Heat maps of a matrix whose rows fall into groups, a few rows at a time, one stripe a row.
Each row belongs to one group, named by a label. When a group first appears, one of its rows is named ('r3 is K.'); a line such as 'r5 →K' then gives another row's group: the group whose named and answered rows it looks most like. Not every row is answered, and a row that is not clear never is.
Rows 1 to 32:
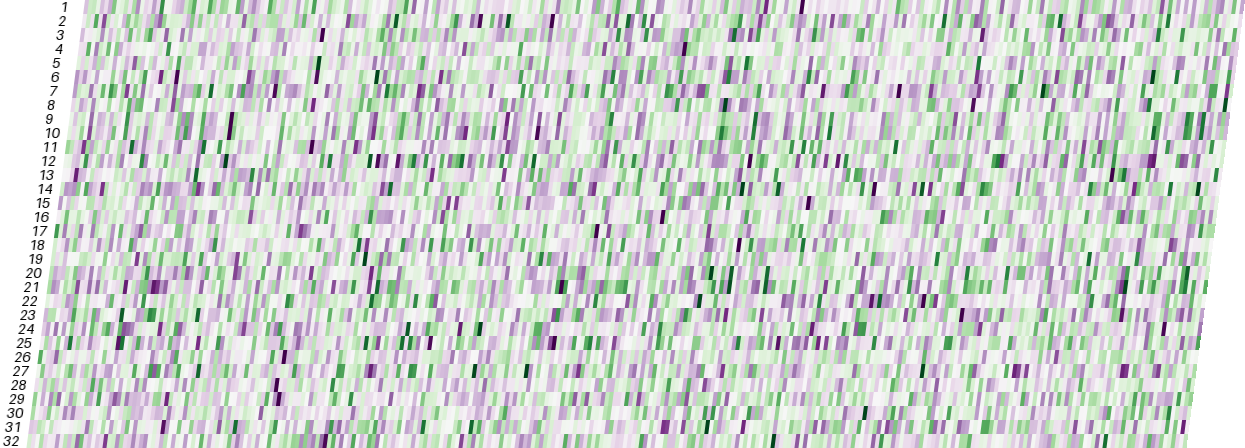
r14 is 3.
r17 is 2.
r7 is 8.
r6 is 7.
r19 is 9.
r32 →3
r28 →7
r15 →8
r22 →9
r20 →3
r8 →7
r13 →7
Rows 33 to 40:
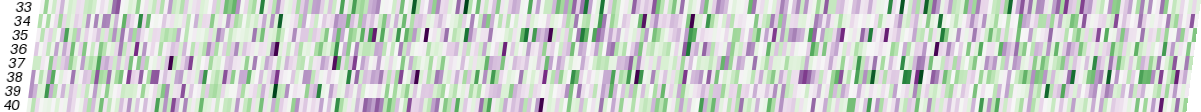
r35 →9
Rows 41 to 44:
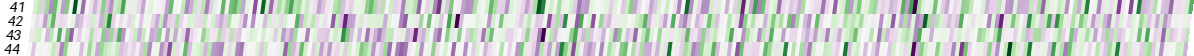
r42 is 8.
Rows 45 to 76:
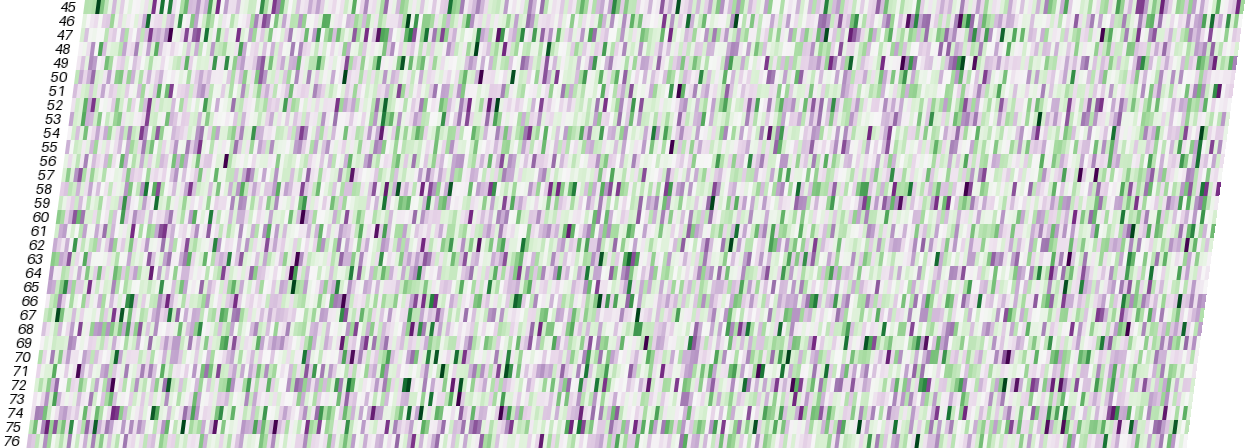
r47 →3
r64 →7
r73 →8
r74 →2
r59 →9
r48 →8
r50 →3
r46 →9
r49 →9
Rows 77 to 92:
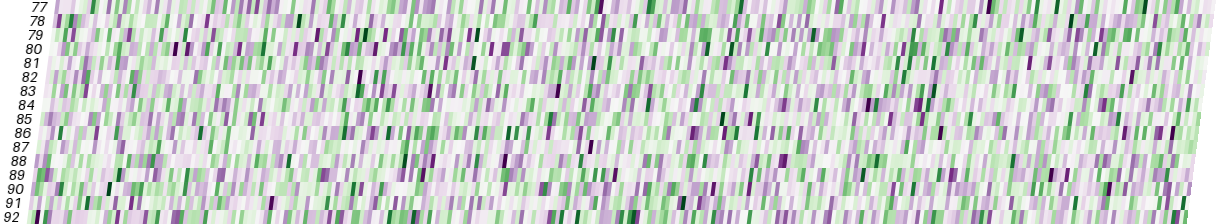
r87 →2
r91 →7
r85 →3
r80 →3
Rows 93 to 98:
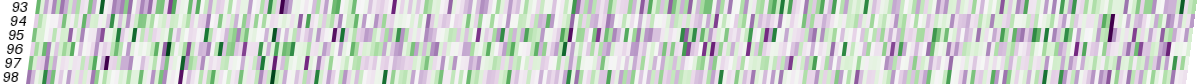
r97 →2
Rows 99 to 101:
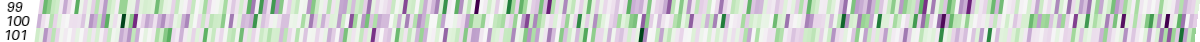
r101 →9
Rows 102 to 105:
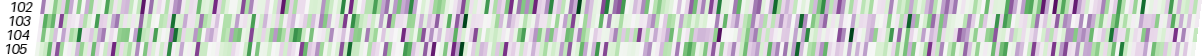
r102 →7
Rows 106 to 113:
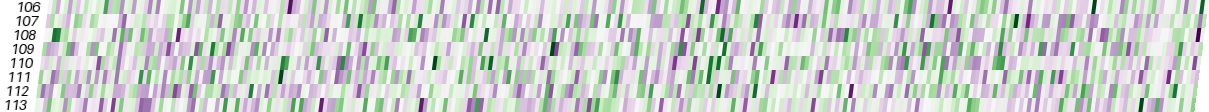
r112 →3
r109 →3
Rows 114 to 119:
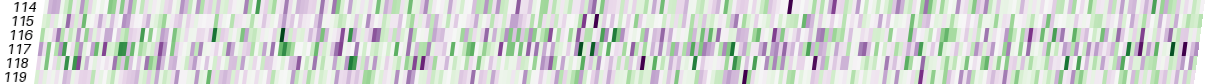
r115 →2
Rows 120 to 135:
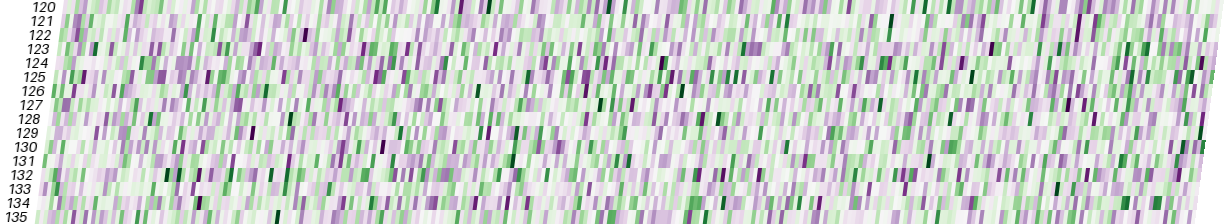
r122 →2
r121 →2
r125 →3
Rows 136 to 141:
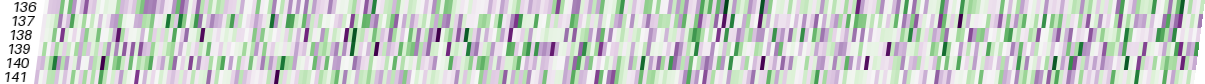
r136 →3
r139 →9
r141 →7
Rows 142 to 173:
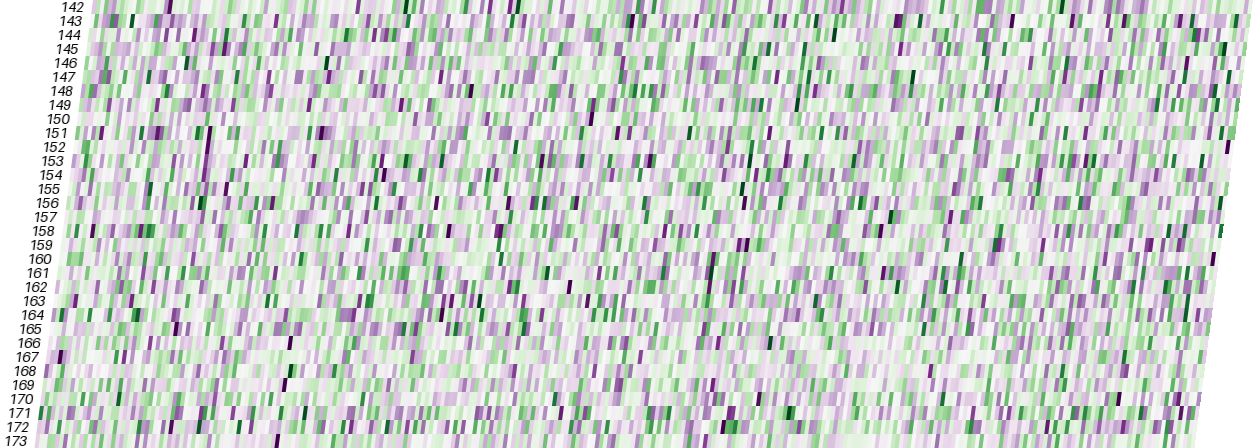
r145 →3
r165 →3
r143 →2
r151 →2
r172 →8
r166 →7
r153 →7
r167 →7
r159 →8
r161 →9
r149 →3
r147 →2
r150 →9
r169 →7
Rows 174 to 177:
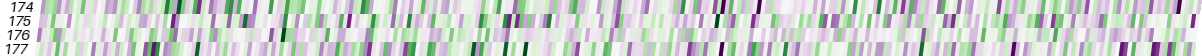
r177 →8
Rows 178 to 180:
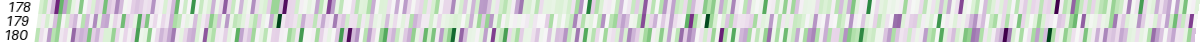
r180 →8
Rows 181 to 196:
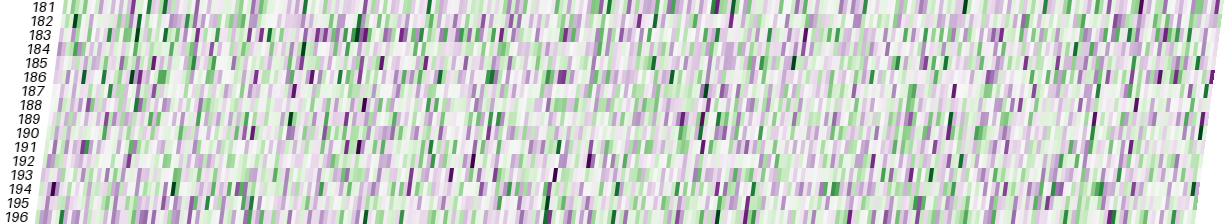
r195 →3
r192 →2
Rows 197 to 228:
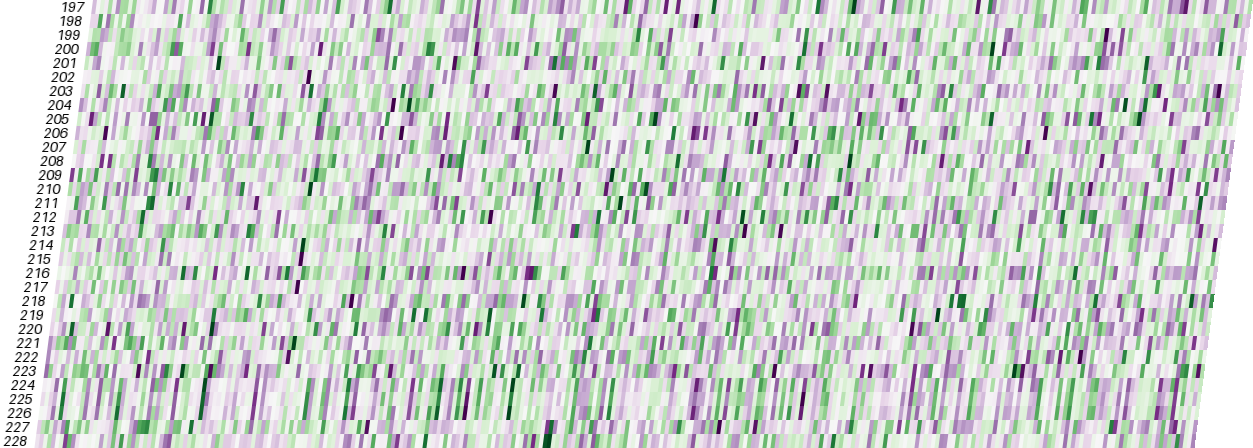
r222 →7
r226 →8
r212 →8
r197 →2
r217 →7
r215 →7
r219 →8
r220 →8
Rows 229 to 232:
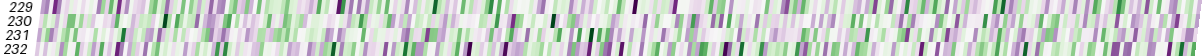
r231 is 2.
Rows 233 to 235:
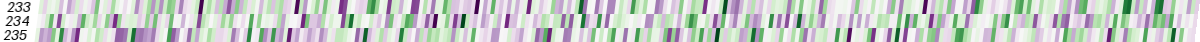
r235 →3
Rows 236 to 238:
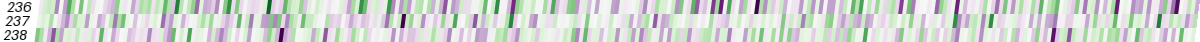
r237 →3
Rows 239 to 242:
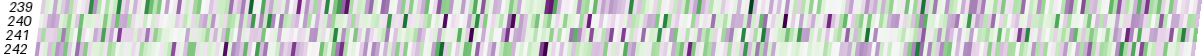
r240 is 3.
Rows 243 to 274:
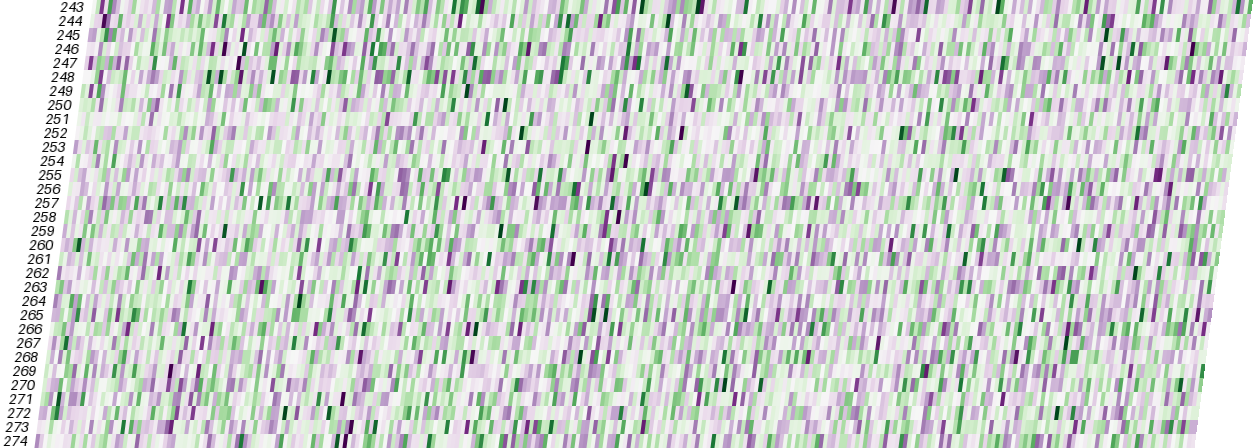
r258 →2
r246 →3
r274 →7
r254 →2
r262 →7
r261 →9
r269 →3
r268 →8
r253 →9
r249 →9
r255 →8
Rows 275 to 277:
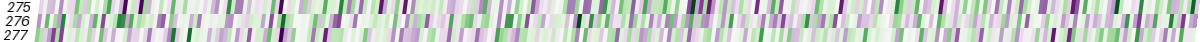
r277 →2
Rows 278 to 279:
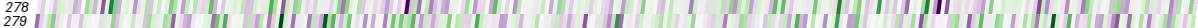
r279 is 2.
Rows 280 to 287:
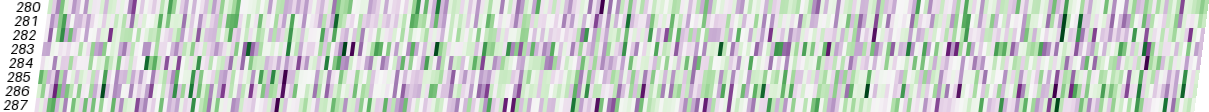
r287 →7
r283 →7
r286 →2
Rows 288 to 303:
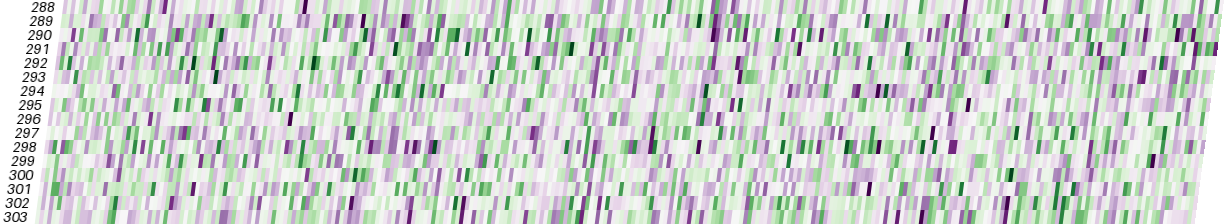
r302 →8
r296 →7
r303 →8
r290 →8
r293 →8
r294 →9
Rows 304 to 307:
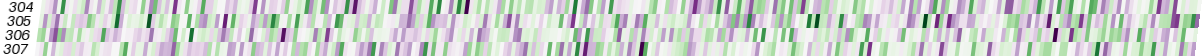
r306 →2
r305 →9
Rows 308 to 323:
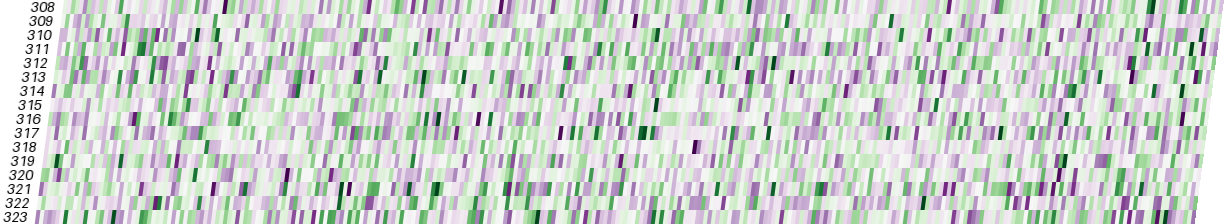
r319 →7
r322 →8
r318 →8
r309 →2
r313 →9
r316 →2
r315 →9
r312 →3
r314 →7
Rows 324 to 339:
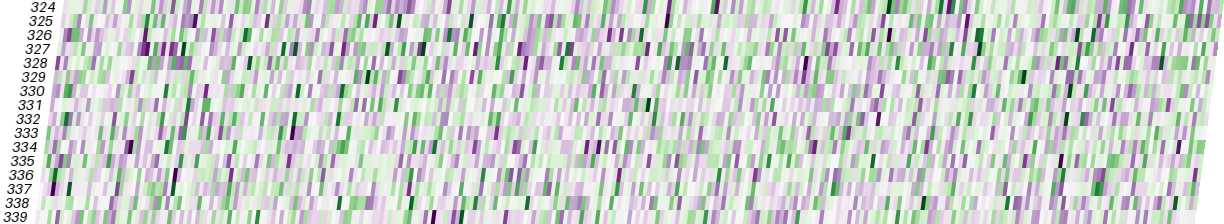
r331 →9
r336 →7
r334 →2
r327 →3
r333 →2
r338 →8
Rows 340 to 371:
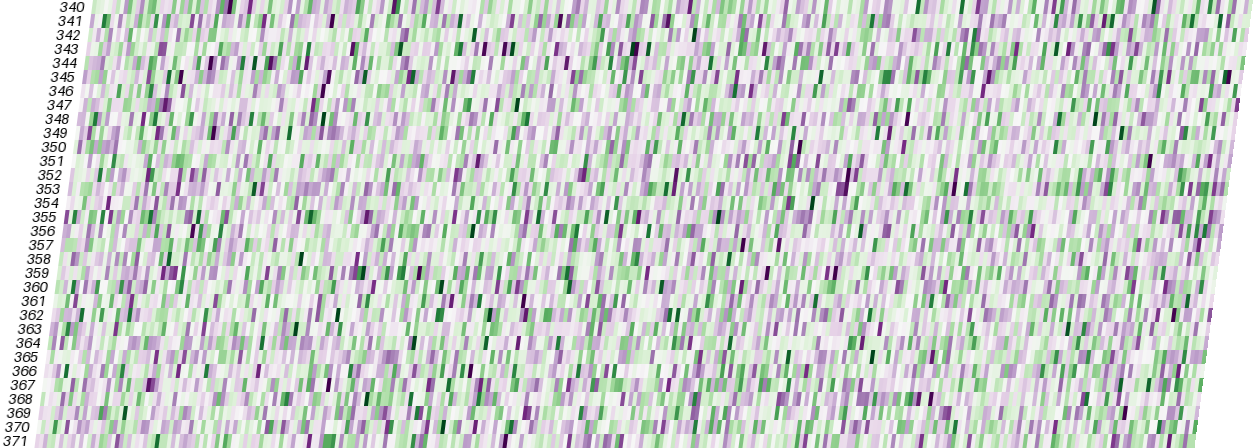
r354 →3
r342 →9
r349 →3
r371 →2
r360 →9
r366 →8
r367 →3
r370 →3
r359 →3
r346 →7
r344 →3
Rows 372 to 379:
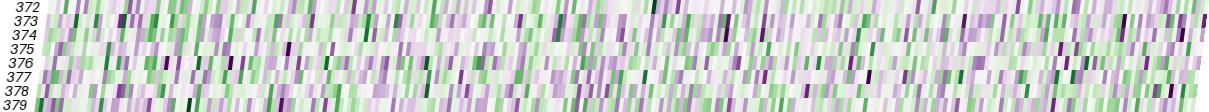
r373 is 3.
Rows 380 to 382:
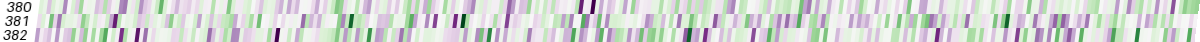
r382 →7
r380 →2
